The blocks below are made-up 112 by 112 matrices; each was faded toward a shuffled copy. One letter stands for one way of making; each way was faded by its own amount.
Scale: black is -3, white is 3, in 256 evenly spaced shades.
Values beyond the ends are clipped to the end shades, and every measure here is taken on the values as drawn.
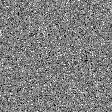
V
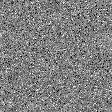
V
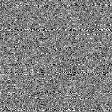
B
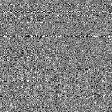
B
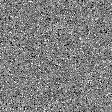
V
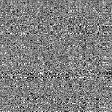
B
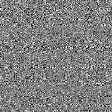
B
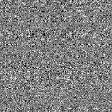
B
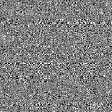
B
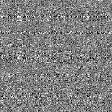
B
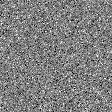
V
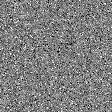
V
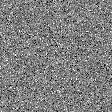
V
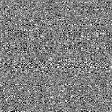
B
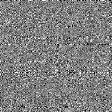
B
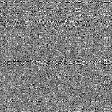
B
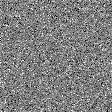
V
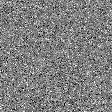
V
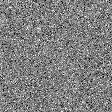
V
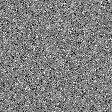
V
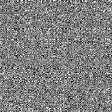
B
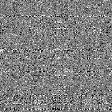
B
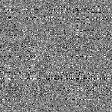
B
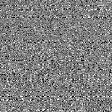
B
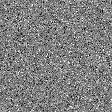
V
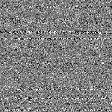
B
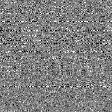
B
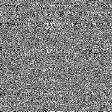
B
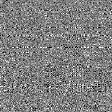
B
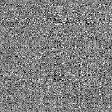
B
